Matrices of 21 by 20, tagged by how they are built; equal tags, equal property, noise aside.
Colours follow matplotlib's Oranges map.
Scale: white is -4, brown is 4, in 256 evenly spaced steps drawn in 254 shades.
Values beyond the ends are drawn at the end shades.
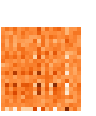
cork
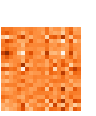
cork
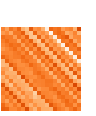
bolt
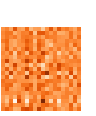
cork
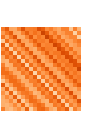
bolt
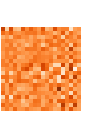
cork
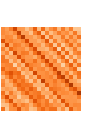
bolt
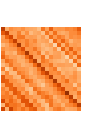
bolt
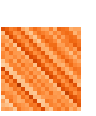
bolt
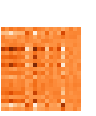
cork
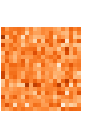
cork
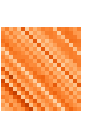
bolt
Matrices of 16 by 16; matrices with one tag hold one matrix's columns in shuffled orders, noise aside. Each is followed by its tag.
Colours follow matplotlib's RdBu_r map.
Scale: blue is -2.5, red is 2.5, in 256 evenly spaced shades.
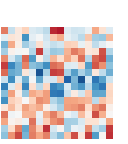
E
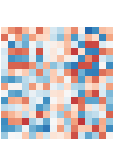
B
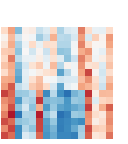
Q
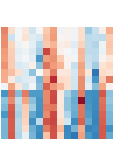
Q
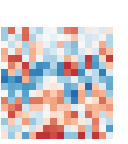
E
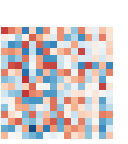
B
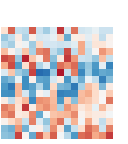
E
